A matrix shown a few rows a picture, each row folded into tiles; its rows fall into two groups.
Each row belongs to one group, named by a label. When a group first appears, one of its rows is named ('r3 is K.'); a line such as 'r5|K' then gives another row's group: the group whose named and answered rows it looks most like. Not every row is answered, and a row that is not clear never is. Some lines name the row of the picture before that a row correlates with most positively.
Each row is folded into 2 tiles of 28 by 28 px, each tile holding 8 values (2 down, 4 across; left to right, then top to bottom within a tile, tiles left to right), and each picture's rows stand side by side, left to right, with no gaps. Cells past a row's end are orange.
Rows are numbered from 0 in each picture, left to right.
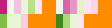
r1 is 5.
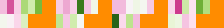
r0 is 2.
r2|5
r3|2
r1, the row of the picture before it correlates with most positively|1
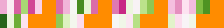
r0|5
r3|2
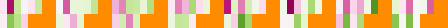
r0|2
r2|2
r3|5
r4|5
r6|2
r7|5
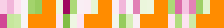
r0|2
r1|2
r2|2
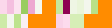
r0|5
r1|2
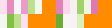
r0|2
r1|5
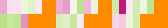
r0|5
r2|2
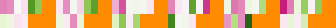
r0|2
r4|2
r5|2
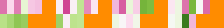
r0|5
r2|2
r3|5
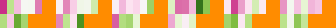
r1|2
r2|2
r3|2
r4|2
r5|5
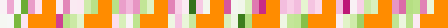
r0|5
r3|5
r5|5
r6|2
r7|5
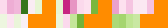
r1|2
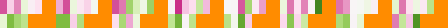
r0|5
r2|2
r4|5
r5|2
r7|2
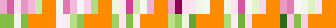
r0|2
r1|2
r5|5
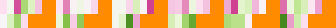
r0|5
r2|5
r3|5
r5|5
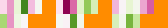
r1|2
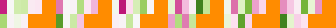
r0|5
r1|5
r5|5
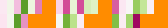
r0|5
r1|2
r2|5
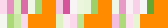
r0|2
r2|2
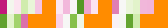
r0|5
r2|5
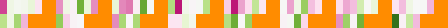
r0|5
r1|5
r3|2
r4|2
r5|5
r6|2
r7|5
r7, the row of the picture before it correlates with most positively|0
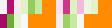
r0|2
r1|2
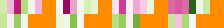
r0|5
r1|2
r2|2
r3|5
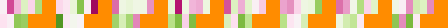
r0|2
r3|2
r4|5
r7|5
